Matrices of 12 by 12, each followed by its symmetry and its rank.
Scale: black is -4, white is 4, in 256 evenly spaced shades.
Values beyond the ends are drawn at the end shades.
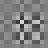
symmetric, rank one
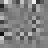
antisymmetric, rank two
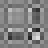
symmetric, rank one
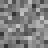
neither, full rank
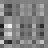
neither, rank one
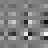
neither, rank one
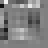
antisymmetric, rank two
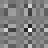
symmetric, rank one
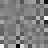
antisymmetric, rank two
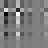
neither, rank one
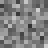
neither, full rank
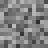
neither, full rank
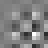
symmetric, rank one
